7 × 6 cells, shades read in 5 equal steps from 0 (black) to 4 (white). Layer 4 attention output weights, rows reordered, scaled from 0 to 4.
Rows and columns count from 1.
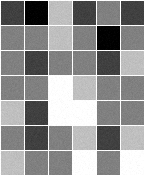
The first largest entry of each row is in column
3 3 6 3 3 4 4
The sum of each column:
15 9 20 19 10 17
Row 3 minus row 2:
0 -1 -1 0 1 1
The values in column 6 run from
1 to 4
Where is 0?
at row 1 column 2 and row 2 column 5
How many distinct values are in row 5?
4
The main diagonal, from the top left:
1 2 2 3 2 3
